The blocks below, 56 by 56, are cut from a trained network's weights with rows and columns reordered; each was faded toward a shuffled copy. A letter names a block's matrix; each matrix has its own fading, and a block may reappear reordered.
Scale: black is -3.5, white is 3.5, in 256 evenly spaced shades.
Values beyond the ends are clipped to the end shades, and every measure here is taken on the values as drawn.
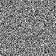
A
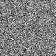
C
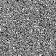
C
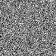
C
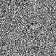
A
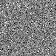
C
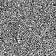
C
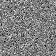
C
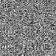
A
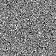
C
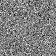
C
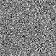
A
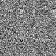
A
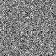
A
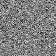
A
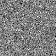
C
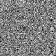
A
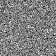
C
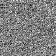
A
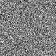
A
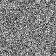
A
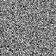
A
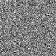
A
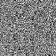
A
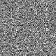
A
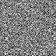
A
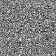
A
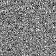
C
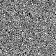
C
